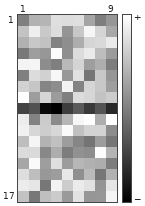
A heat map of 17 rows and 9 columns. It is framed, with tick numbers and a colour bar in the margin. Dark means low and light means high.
Average level on the scale: 70%. Odd lines: row 9. Ninth with the lowest average: centre. Slope: none.
